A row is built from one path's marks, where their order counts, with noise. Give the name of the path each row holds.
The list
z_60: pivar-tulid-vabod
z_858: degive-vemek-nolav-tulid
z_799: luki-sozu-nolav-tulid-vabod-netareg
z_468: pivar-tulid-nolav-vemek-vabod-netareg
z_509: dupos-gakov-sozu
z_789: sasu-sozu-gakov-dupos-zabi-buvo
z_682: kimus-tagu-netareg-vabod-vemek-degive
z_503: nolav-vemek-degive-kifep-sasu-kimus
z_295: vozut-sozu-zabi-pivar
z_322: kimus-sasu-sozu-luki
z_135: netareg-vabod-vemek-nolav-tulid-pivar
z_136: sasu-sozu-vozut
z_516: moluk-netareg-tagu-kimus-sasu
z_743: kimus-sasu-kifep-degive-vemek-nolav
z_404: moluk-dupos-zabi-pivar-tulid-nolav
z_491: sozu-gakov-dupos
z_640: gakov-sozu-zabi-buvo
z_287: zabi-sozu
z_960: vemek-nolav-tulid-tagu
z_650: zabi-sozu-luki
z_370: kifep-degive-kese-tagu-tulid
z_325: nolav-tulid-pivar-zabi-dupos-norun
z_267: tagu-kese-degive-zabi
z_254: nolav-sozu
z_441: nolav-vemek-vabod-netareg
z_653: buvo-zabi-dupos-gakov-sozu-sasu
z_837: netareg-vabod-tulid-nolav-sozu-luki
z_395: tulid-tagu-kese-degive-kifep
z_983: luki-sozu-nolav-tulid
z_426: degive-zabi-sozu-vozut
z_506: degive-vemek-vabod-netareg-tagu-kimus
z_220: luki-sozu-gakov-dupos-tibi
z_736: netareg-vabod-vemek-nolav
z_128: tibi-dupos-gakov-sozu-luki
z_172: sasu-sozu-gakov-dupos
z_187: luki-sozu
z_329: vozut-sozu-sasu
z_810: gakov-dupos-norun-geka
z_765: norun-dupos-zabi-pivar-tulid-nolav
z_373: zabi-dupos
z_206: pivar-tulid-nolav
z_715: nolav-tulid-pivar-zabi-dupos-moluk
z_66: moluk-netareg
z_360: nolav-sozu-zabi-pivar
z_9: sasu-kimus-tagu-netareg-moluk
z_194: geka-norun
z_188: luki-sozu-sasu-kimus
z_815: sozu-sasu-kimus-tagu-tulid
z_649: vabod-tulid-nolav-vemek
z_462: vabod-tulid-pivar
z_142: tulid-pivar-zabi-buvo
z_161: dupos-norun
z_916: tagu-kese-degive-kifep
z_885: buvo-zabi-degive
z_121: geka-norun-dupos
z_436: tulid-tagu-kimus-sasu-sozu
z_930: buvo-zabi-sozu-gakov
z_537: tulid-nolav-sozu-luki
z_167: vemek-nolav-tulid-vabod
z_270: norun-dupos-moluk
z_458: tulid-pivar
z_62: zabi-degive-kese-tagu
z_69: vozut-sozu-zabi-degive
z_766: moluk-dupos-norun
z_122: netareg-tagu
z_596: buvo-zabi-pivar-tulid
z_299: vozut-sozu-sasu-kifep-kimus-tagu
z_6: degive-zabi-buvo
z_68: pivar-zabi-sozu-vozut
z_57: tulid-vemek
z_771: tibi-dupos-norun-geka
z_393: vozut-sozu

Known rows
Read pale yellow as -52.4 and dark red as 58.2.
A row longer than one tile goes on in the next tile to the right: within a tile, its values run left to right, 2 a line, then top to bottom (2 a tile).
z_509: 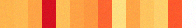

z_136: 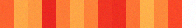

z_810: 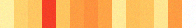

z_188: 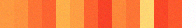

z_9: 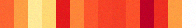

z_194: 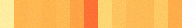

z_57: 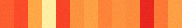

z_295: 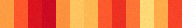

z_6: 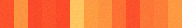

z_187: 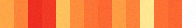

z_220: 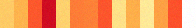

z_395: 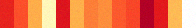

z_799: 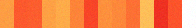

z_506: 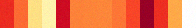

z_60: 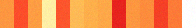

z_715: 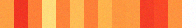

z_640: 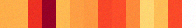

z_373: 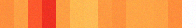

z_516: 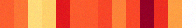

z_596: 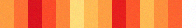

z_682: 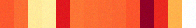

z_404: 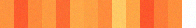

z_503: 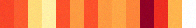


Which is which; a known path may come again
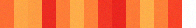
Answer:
z_136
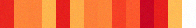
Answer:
z_267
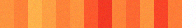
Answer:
z_322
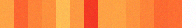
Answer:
z_254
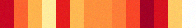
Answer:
z_370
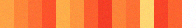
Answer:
z_188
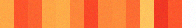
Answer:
z_799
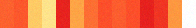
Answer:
z_436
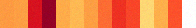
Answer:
z_930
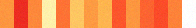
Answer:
z_206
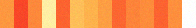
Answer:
z_458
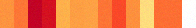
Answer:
z_650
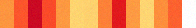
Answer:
z_68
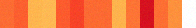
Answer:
z_66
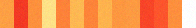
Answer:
z_715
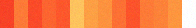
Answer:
z_6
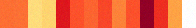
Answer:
z_516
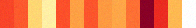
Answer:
z_503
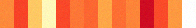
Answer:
z_167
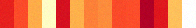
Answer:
z_395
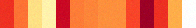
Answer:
z_506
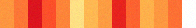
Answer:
z_596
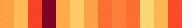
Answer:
z_653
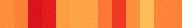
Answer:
z_287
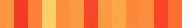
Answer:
z_537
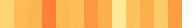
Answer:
z_161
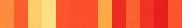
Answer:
z_837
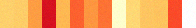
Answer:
z_128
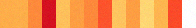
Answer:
z_491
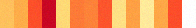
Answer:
z_220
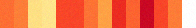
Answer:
z_736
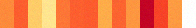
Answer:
z_441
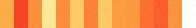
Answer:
z_325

